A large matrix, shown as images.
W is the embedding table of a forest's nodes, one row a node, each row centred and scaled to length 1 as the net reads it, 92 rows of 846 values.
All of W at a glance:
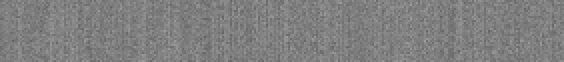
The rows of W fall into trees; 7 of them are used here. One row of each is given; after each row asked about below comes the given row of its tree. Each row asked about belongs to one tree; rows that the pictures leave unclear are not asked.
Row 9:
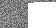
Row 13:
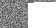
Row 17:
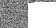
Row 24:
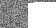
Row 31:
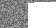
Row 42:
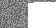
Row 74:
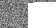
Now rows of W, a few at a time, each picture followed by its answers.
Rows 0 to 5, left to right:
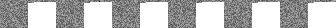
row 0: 74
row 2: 74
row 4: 42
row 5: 9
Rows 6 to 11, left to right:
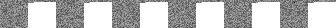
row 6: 24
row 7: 9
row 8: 74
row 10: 13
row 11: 13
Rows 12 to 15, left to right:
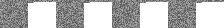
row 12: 13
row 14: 42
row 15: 42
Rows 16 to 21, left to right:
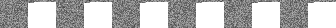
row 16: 42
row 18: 13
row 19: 42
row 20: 74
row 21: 13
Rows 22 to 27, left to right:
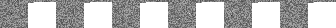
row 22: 9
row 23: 42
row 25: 24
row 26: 31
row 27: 74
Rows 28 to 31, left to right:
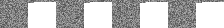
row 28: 42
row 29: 74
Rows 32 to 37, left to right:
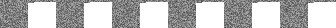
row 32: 17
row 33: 13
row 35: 17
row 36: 42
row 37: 74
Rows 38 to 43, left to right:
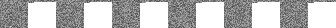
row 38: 42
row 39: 42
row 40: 24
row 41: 74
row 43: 13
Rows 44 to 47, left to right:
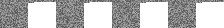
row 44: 42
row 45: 24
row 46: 31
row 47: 31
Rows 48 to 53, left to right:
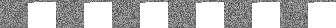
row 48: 13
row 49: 31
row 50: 9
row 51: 74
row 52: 9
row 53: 17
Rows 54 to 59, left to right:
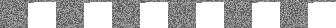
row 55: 31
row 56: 74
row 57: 42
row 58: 13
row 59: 42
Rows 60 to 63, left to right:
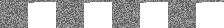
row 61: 31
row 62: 31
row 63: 9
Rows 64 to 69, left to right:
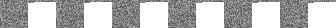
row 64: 17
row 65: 17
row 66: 74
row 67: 17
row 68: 42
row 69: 9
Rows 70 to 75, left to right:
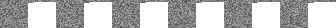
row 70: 9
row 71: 74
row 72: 74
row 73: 31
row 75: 24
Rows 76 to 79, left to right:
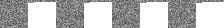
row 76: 31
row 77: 17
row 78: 31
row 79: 31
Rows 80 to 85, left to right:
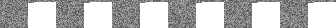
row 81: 13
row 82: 74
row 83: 24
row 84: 13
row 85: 74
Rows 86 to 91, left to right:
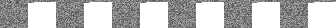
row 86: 31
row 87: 13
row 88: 42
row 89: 9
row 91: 13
